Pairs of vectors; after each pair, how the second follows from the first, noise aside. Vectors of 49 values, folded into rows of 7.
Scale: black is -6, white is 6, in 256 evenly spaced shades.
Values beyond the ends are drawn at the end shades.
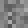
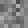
reversed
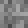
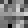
scaled up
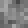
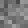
sign-scrambled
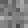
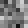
scaled up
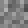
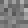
sign-scrambled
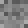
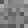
reversed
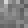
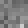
reversed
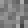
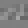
partly zeroed
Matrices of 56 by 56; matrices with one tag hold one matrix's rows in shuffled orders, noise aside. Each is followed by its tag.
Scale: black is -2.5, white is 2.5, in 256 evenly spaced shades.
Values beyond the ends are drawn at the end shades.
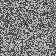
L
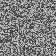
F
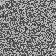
F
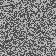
F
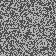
L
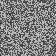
L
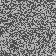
F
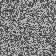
L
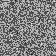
F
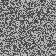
F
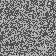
L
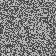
L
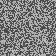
L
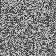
L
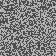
F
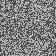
L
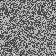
F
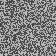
F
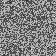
F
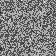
L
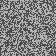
L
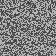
F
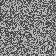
L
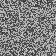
F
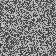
L
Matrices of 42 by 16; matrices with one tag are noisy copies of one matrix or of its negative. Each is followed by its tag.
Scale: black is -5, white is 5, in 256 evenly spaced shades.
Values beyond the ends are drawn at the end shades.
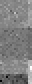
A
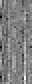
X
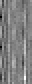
X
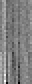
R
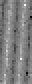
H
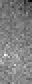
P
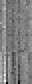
R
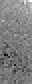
P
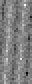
H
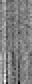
R
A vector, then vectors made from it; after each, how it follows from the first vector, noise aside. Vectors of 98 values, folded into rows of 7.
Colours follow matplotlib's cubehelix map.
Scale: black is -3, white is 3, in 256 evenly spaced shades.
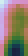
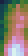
negated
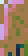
partly zeroed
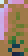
partly zeroed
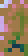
partly zeroed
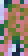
sign-scrambled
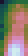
negated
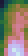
negated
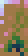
partly zeroed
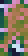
sign-scrambled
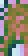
sign-scrambled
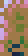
partly zeroed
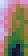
copied
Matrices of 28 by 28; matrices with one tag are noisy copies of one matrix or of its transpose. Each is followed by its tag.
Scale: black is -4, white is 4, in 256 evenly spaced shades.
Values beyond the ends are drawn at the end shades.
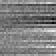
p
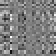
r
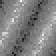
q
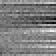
p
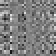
r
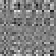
r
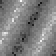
q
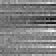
p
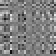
r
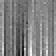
p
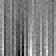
p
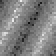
q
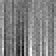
p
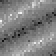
q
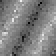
q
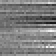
p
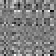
r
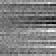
p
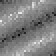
q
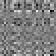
r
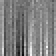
p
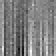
p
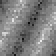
q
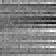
p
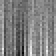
p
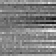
p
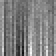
p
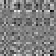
r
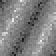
q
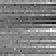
p
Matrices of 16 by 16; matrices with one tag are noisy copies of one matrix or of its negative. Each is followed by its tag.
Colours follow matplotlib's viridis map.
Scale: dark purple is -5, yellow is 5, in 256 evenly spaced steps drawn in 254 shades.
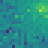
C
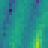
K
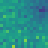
C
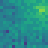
C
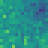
C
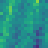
K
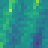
K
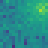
C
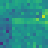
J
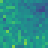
C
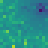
C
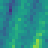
K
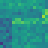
J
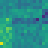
J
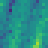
K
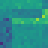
J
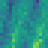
K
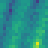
K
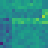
J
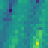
K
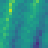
K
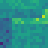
J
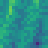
K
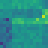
J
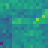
J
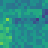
J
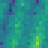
K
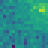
C
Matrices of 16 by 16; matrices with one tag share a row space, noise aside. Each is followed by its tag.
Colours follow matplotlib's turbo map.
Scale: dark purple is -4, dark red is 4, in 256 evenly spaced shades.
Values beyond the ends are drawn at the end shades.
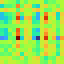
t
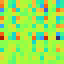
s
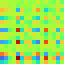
t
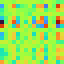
s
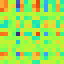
t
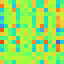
s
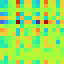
t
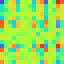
s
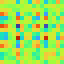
t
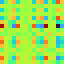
s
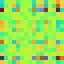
s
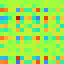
t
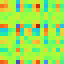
t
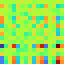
s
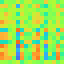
t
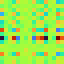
s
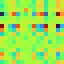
s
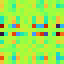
s
